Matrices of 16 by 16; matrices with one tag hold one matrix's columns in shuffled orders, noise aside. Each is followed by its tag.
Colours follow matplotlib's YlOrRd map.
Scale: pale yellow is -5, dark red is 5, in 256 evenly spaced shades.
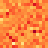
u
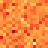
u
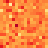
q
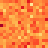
q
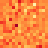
q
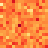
q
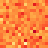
u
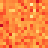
q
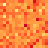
q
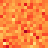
u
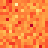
q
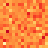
u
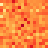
q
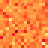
u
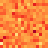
u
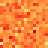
u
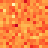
q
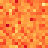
q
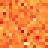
u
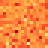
u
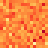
u
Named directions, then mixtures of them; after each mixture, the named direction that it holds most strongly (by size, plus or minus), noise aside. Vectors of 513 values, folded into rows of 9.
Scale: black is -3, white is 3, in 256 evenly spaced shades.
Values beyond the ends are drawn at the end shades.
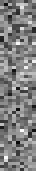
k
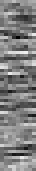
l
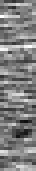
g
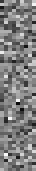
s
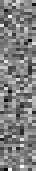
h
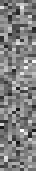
k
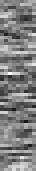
l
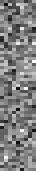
k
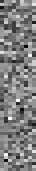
s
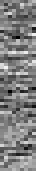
l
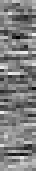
l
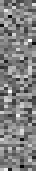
h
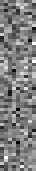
k
